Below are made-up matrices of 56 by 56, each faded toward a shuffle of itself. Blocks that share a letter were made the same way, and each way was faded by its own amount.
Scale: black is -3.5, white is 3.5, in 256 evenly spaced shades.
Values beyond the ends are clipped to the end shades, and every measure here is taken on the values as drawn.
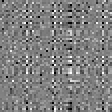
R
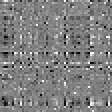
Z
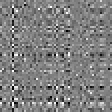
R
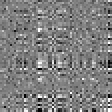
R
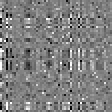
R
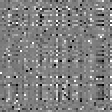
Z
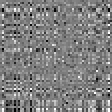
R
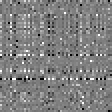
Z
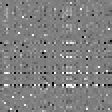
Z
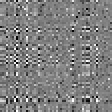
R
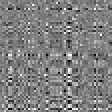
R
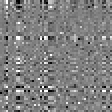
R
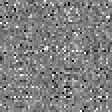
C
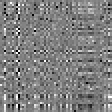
R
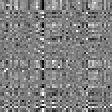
R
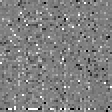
C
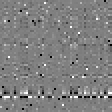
Z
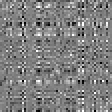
R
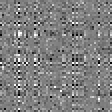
R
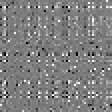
Z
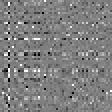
Z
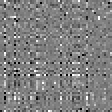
Z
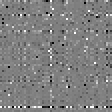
Z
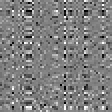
R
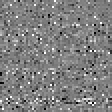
C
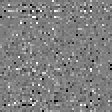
C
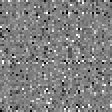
C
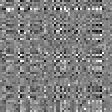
R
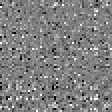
C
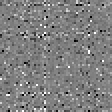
C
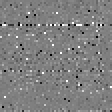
C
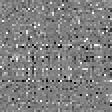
C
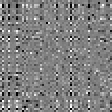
R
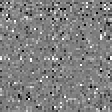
C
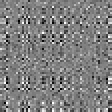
R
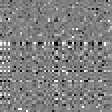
Z
